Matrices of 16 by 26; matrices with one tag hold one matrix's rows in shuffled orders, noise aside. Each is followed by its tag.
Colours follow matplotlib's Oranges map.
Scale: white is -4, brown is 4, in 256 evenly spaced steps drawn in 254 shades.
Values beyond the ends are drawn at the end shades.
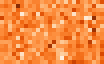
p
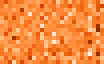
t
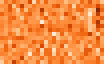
t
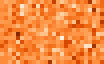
p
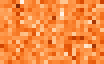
p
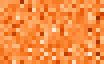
t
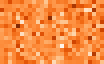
p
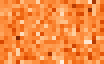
p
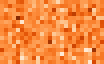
p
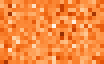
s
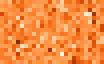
p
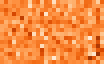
t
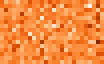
t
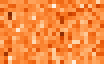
s
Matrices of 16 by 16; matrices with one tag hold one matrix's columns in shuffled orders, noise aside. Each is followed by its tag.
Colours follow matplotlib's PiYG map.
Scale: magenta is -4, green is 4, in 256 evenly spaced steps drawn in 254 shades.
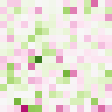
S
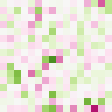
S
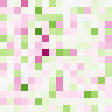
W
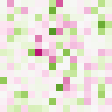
W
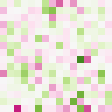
S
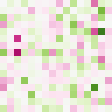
W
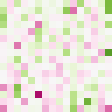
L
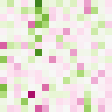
L
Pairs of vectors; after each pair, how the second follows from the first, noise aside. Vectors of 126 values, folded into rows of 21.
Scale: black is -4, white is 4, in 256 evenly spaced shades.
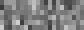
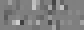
partly zeroed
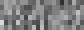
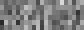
negated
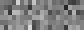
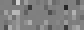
partly zeroed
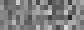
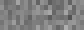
shrunk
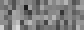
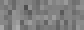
shrunk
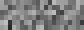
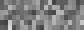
negated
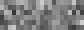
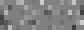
partly zeroed
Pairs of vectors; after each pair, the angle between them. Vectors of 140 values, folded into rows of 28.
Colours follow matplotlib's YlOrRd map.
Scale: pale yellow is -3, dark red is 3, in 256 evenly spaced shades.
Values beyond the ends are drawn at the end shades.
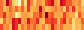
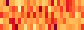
partly aligned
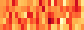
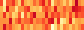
partly aligned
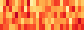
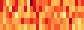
nearly opposite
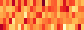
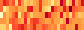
orthogonal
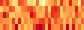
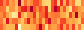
partly aligned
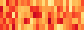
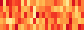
orthogonal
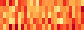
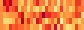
orthogonal
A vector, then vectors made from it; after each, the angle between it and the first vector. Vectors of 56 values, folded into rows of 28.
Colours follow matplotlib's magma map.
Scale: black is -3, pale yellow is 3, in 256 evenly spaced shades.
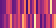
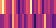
partly opposed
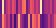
orthogonal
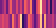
partly opposed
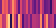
partly opposed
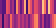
partly aligned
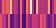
partly opposed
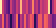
partly opposed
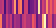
orthogonal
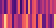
partly aligned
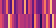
partly aligned
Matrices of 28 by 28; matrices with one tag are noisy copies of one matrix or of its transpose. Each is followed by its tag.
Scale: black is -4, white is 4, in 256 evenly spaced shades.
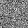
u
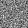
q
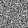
q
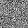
u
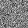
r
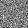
q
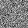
r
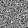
q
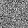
u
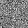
u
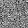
u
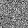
u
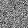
r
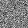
r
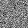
r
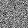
r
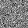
r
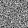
q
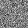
r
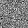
u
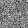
u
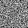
q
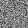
r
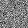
r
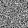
q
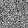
u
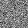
r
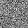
u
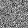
r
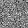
u
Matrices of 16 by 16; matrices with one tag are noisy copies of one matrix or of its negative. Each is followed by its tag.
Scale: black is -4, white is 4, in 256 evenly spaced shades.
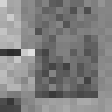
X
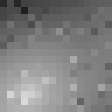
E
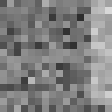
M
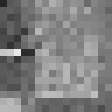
X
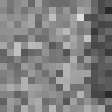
M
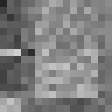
X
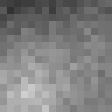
E
